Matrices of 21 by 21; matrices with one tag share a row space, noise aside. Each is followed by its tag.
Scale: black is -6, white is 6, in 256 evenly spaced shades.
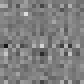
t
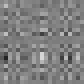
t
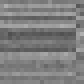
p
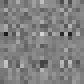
t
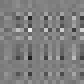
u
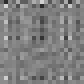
t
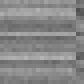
p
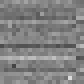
p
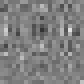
t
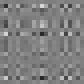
t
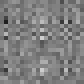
t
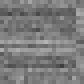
p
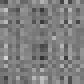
t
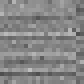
p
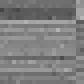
p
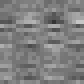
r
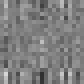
t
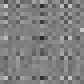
t
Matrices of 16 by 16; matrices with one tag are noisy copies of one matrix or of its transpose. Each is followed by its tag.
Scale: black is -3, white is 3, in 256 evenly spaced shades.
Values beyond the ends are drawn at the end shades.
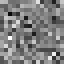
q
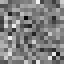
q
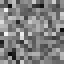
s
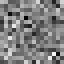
q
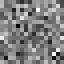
q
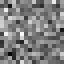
s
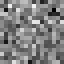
s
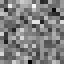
s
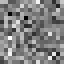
q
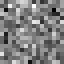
s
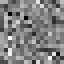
q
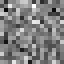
s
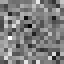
q
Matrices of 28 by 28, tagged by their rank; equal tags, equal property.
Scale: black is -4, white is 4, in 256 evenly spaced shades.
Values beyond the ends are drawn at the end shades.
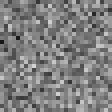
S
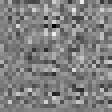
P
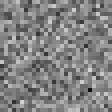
S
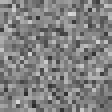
S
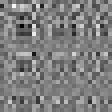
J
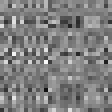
J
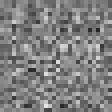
P
